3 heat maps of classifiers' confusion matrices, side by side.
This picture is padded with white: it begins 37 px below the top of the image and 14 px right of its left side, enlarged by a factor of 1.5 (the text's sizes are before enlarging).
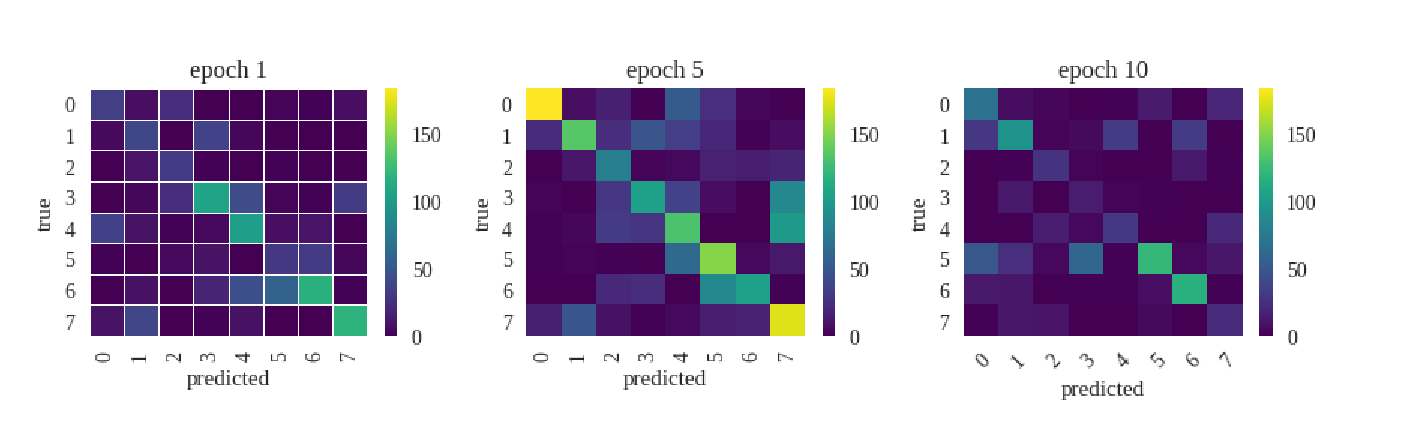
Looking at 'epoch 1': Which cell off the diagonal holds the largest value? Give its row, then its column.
6, 5
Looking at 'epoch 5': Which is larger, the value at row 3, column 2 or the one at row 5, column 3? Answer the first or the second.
the first
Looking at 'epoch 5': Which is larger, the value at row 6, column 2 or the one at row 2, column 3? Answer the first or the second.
the first
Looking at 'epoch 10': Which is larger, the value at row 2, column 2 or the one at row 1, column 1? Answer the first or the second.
the second
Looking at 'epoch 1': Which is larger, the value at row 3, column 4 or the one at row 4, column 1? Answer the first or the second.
the first
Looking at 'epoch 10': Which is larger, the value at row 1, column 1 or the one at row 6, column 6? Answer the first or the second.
the second
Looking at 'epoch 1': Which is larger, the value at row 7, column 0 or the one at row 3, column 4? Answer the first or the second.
the second
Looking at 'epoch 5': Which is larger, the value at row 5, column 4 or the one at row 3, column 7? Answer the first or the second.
the second
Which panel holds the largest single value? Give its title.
epoch 5
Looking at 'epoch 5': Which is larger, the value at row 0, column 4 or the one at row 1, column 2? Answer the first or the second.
the first
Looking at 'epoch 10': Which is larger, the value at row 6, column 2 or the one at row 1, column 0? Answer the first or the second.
the second
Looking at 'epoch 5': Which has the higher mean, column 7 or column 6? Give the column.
7
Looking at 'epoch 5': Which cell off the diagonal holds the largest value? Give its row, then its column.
4, 7
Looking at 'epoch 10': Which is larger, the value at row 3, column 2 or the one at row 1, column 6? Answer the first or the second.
the second
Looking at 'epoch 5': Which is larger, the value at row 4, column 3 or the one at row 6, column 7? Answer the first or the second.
the first
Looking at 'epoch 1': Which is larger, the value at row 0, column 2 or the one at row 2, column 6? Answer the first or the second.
the first
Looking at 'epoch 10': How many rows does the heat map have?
8
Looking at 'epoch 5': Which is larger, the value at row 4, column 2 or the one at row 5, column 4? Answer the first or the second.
the second
